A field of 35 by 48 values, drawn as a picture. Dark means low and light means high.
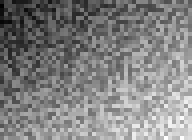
Grain: fine. Slope: up to the bottom right. Ninth with the highest average: bottom right. Stripes: none.
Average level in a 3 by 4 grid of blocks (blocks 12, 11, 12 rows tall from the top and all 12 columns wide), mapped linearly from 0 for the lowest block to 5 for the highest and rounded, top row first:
0 1 2 3 | 1 2 3 4 | 3 3 4 5
